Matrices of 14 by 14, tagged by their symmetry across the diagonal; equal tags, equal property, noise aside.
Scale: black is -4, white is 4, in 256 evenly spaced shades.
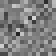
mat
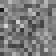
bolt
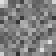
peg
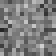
bolt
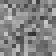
bolt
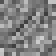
peg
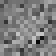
peg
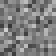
mat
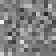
bolt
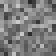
bolt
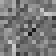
peg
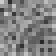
peg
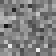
bolt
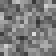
peg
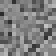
peg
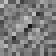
peg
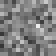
mat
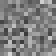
bolt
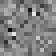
peg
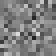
mat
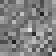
peg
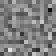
mat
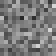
bolt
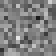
mat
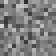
mat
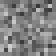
mat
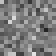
bolt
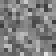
mat
